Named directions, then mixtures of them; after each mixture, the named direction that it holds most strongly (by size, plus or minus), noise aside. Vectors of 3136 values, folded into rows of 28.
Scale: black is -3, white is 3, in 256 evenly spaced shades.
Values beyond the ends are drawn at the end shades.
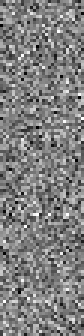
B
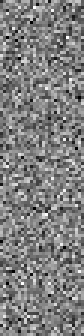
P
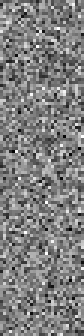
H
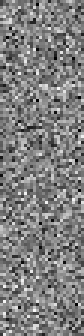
B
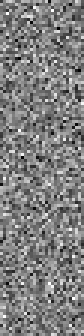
P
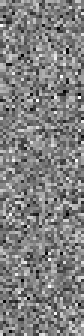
B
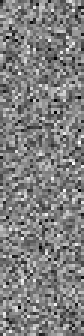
P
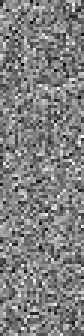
P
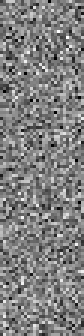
B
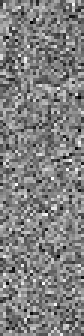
P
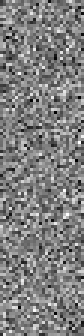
B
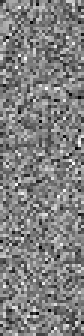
P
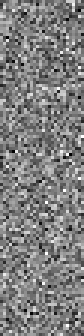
H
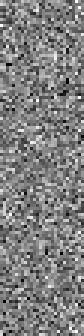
B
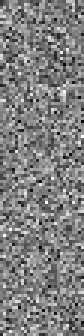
H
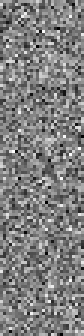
H
